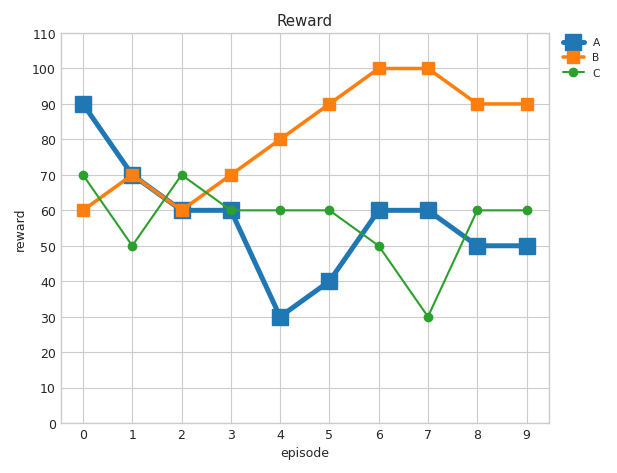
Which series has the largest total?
B
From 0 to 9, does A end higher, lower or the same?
lower
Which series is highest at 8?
B
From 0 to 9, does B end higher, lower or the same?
higher
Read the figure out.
Title: Reward
x-axis: episode, ticks 0 1 2 3 4 5 6 7 8 9
y-axis: reward, ticks 0 10 20 30 40 50 60 70 80 90 100 110
Legend: A, B, C
Values:
A: 90 70 60 60 30 40 60 60 50 50
B: 60 70 60 70 80 90 100 100 90 90
C: 70 50 70 60 60 60 50 30 60 60
